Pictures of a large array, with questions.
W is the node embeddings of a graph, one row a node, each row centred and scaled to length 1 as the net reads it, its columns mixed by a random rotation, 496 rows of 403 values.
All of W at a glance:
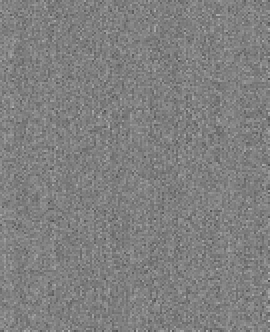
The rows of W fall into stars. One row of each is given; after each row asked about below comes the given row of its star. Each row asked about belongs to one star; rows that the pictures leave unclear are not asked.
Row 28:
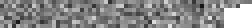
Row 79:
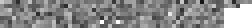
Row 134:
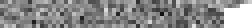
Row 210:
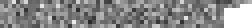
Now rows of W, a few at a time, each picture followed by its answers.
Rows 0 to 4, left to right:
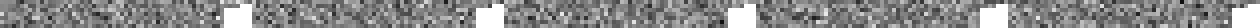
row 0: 28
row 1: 28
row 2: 28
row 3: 79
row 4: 210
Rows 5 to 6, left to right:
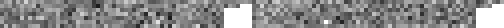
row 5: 134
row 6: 210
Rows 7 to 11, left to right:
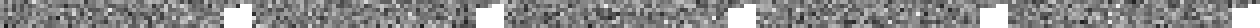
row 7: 28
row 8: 134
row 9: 28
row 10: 210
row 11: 79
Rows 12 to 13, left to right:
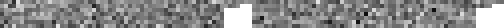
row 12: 134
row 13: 79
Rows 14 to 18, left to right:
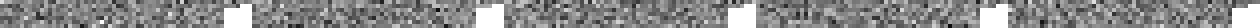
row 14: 79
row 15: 79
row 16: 79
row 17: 79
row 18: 210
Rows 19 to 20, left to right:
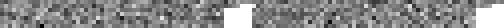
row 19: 134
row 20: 79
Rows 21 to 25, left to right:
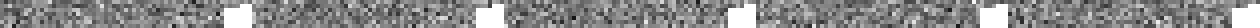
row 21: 28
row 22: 28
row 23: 28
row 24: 134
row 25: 134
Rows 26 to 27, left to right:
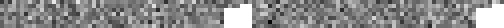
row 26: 210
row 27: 28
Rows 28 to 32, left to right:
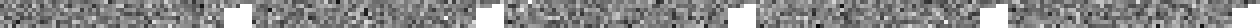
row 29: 79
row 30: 134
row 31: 210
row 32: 79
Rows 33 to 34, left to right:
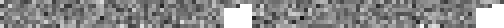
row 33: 28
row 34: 28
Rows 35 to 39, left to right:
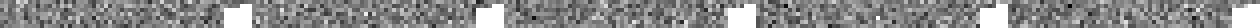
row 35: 134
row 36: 210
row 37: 28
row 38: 28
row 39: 79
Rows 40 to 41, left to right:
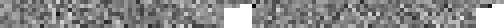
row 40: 79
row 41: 28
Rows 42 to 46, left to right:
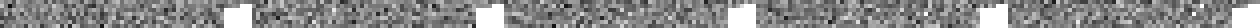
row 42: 134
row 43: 134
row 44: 79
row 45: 79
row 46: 79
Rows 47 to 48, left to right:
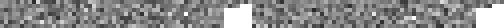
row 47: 79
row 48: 134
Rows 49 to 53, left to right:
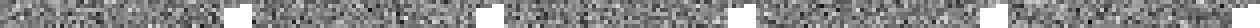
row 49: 134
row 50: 28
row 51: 79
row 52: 28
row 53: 134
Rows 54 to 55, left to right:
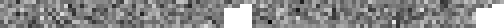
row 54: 210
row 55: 28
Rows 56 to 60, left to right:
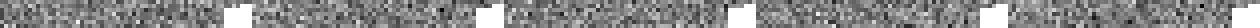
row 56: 134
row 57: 210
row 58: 210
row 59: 79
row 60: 210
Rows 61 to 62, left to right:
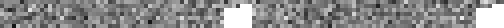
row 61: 28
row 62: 28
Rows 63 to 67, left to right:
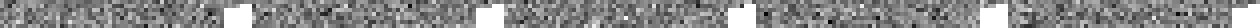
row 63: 134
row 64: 210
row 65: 28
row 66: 79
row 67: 210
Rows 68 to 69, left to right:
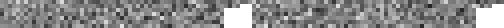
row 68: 134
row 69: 134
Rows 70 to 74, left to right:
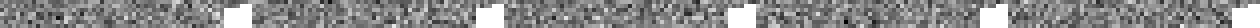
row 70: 79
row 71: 79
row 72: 28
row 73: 210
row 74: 134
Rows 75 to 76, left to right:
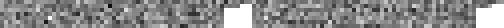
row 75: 210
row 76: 134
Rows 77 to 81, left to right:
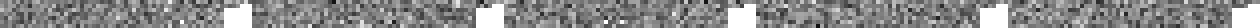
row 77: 28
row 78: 134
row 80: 134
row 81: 134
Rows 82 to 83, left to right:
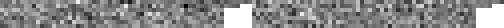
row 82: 210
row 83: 134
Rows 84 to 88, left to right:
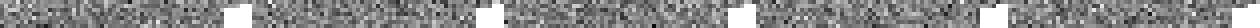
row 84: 134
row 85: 28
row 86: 79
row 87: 210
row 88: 210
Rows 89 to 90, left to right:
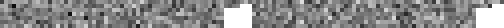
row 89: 134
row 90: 28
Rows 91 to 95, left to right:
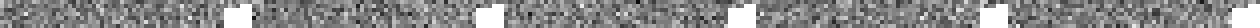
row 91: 28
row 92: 28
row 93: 210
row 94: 79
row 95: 28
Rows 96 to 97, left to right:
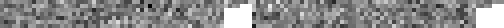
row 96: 79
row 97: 134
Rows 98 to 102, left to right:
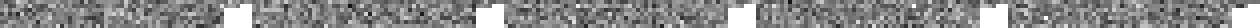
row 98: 134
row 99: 210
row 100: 79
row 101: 79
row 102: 134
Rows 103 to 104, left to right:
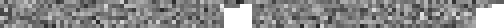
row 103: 134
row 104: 79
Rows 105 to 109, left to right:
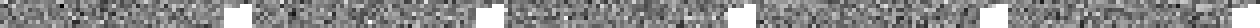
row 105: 79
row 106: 79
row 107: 28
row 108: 134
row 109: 79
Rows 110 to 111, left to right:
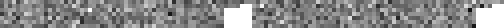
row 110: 210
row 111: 28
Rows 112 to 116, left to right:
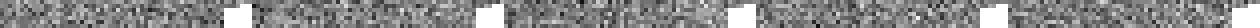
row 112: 134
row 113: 79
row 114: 79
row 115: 134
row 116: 79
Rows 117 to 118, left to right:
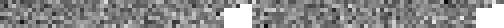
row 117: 28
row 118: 28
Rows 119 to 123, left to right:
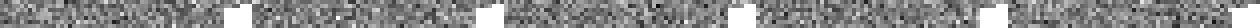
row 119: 134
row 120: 79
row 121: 28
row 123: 134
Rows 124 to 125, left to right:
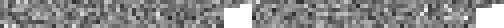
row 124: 134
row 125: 79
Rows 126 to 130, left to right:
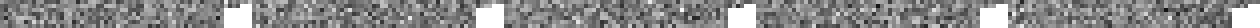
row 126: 79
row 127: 134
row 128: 210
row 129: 134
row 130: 134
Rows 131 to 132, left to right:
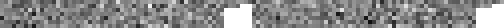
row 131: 28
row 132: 210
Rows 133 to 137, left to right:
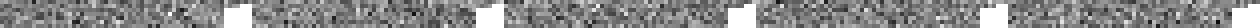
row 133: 79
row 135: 210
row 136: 28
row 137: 79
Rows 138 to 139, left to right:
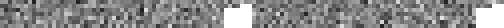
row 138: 79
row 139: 28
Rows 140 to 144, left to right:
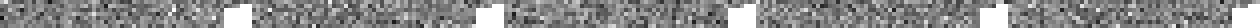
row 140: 79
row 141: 210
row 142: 134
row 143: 28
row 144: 210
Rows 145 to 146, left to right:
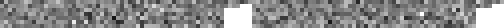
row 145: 210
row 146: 79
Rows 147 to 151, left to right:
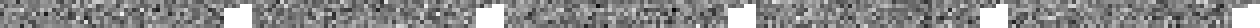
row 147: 210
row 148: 79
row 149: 134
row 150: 134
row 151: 134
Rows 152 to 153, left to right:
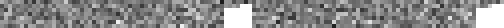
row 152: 79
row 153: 79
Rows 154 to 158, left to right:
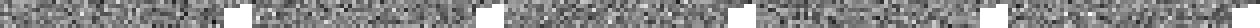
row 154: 134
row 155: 210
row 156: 210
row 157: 79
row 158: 134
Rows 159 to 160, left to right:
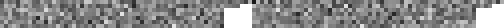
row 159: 210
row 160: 210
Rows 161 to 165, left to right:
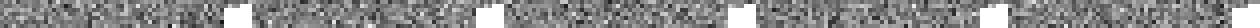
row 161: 210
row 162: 79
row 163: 79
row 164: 79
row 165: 134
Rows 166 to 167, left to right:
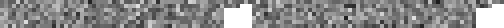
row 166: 134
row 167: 134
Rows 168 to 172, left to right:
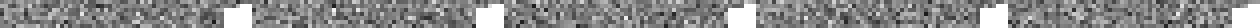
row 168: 134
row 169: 134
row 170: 28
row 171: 210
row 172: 79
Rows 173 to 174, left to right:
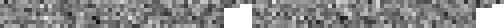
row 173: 134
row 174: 210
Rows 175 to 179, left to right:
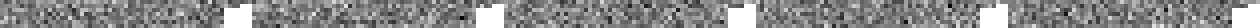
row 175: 210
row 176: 210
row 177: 28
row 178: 28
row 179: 210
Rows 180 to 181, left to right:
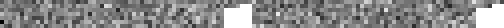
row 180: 79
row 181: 28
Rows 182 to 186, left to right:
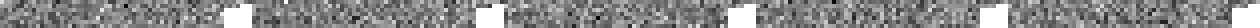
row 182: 28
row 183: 28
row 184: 134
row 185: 79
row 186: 210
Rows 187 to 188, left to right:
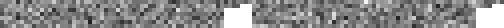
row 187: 210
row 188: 134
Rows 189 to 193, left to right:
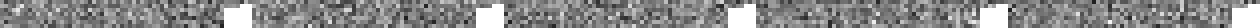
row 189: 134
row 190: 134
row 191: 134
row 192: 79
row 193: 79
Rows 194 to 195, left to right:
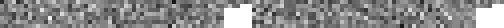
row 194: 210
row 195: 79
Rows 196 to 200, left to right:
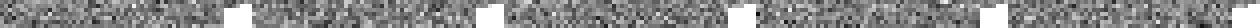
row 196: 134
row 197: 79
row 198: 134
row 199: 134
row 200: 79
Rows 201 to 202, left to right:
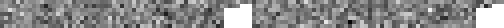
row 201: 134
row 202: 210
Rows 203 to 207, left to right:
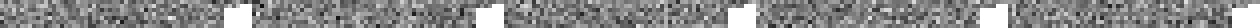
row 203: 210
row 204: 134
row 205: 210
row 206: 28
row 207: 134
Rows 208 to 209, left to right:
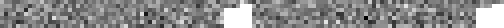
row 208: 28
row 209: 210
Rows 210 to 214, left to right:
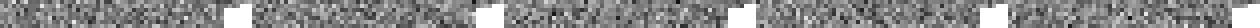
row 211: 79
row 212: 210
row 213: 210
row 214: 134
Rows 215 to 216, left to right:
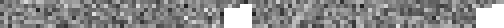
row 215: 210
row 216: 134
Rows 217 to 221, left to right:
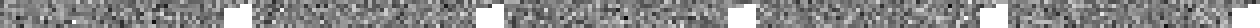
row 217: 210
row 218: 28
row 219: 79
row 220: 28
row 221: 79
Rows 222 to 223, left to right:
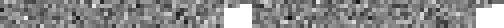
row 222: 79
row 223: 79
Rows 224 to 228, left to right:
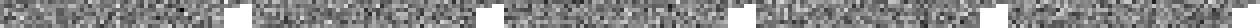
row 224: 79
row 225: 210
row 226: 79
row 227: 210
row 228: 134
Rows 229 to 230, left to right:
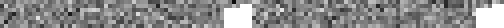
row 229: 134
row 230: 28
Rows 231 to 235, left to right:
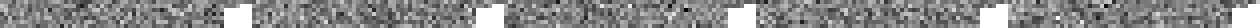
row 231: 134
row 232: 210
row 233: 79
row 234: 210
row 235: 210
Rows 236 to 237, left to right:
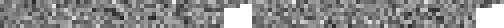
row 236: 79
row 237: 79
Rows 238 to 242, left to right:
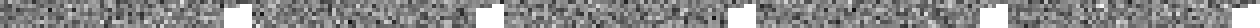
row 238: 79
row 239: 134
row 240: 210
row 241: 79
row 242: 79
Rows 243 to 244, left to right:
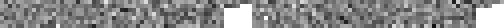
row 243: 134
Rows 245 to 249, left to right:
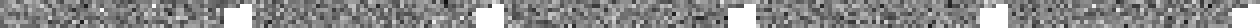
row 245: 210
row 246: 28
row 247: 134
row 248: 28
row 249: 28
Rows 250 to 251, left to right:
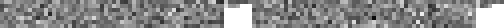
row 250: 79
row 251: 79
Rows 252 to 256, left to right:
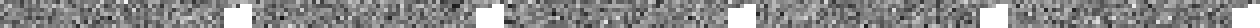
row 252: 28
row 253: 28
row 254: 79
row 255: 134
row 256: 134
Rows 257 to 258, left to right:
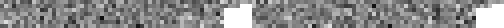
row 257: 28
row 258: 134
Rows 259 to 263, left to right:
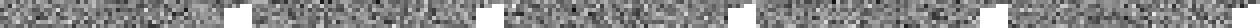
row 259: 79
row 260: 79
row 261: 210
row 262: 79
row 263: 210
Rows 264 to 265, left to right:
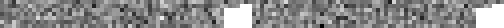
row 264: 134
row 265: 134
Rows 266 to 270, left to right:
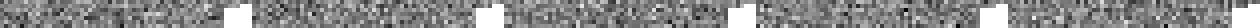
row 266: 210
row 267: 28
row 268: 210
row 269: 134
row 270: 79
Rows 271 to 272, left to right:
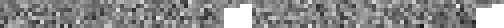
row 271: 134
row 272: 134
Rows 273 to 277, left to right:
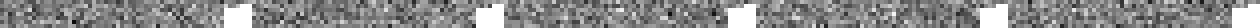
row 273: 79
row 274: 28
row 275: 134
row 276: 134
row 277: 28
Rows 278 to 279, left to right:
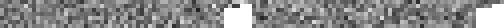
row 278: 28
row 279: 134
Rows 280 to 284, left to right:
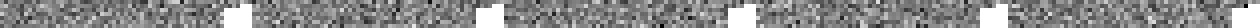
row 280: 28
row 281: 210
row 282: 79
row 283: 134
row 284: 28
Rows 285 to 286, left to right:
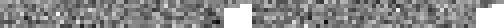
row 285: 134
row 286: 79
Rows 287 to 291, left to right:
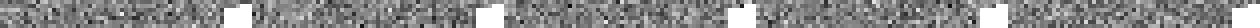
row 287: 210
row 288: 134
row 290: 28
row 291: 134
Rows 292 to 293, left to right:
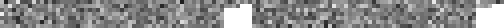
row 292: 28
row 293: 79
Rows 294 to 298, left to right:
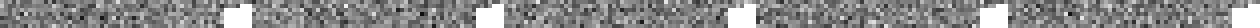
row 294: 28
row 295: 210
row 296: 28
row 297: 79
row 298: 28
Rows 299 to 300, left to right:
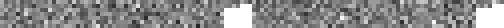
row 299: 28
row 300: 28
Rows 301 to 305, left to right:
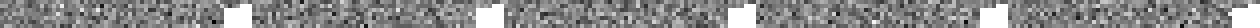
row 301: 134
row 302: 79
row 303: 79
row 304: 79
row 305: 28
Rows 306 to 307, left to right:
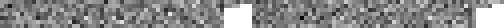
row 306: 79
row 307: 28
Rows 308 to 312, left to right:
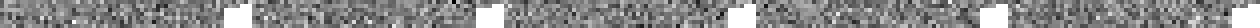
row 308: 210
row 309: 79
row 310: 28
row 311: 134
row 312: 28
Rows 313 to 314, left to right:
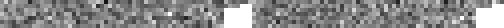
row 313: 79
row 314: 28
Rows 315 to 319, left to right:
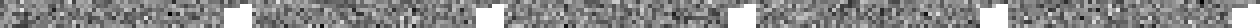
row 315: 210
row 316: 134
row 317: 134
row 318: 134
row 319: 28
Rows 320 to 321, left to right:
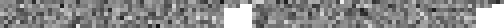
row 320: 79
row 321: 79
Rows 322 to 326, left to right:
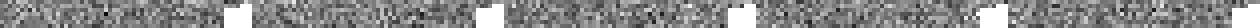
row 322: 134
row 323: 134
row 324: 28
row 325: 28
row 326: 210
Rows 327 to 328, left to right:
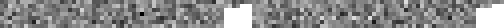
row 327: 210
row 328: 210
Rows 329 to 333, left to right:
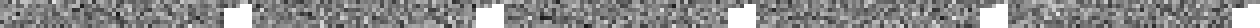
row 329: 210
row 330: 79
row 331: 79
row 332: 79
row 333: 134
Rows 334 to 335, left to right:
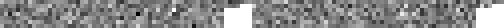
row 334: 79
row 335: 210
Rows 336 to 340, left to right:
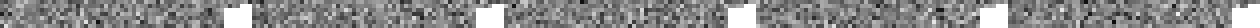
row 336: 134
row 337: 134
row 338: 134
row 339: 79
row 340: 79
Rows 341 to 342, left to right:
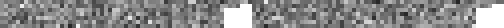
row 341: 134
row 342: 79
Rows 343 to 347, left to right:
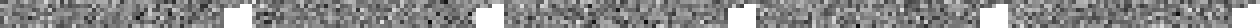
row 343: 210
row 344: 28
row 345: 210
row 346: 134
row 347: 210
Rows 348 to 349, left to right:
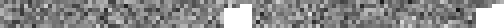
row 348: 28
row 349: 134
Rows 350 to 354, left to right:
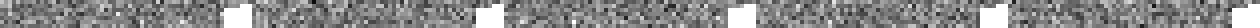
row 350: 28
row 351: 210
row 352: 79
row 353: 210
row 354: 28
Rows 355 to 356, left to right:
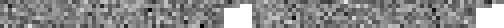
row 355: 134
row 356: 79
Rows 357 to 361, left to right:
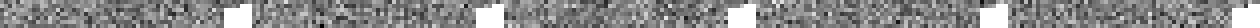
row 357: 210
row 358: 134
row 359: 134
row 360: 134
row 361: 28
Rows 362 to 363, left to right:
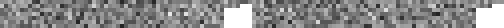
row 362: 79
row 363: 28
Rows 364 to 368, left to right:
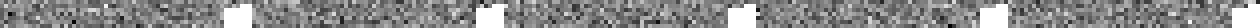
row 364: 134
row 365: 210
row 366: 210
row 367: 79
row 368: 28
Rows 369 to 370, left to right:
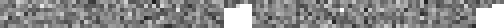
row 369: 134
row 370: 210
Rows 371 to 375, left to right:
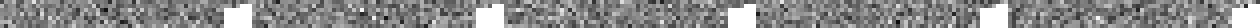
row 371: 210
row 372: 28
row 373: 134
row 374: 134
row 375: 28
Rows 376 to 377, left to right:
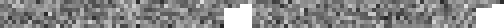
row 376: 134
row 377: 28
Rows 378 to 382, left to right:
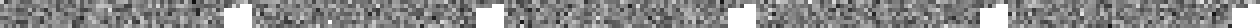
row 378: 28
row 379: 134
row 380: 28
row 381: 210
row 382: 134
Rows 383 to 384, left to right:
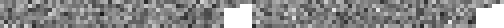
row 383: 134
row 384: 210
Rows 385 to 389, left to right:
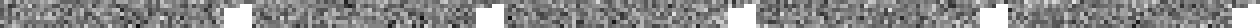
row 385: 134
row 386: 134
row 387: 79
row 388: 28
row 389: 134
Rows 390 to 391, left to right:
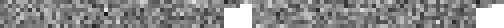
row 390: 134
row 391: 134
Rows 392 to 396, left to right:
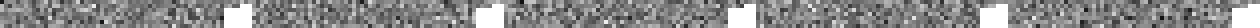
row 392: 210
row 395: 134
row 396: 79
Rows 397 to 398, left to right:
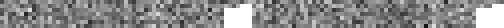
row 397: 210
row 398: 28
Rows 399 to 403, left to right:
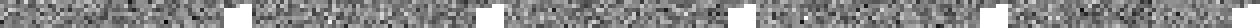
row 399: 210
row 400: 134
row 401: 134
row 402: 210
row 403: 210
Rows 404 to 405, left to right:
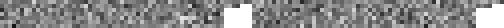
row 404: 28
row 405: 28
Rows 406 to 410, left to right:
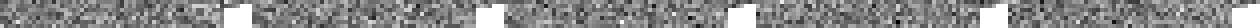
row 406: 79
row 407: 79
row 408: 79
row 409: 210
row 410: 79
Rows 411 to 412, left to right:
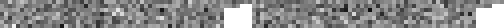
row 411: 134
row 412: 28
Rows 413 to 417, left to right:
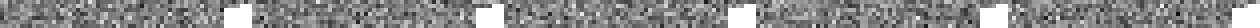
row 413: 79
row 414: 28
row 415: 79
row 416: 134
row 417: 210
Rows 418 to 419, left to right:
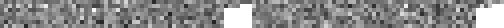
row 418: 134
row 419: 210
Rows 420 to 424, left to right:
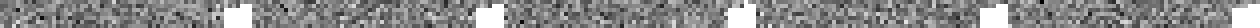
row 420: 79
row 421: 28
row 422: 28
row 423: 134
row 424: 79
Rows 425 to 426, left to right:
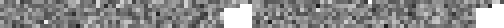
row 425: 28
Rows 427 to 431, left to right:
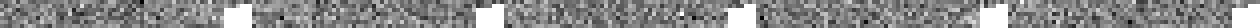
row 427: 79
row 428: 134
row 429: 210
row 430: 79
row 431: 210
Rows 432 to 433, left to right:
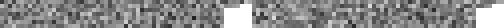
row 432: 134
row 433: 134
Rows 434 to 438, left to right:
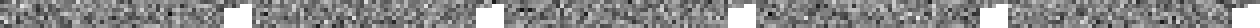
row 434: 210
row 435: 210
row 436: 79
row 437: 210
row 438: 210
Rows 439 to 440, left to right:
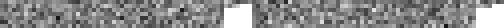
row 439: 79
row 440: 79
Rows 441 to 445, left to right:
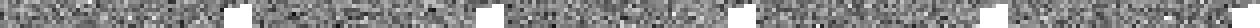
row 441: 210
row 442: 79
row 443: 79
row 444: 79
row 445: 134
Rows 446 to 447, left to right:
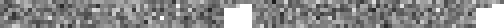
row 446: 134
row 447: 28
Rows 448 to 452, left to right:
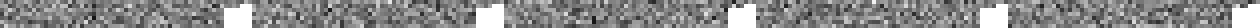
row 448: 134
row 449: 210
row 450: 210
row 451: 28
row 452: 210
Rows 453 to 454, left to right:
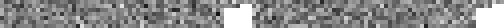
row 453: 28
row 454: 28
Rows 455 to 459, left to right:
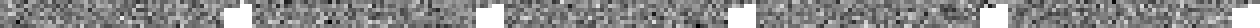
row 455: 28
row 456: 79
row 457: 79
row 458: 210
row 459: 79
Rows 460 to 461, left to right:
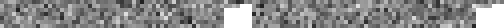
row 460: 79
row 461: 134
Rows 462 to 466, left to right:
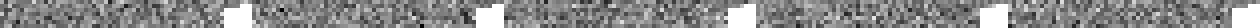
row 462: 28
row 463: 134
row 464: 79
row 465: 134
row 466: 210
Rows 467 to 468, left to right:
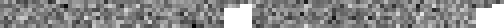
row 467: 79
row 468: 79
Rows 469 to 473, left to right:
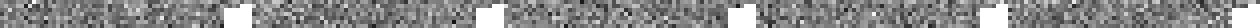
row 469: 134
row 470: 210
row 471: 134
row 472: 28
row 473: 28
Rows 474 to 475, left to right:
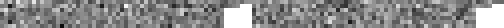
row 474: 134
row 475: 134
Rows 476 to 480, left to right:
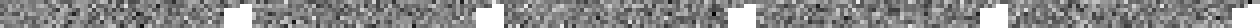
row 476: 210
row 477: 28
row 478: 134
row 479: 210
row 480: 210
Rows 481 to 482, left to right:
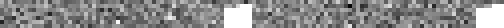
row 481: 79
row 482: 134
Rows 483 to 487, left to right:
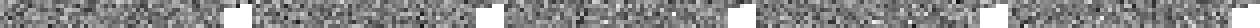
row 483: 28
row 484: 210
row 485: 79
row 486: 79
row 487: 28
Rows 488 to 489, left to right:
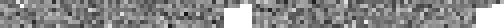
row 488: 134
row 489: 79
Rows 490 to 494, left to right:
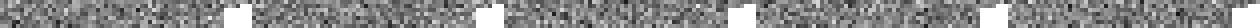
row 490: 28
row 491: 28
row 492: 79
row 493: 134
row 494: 210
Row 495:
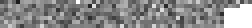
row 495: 210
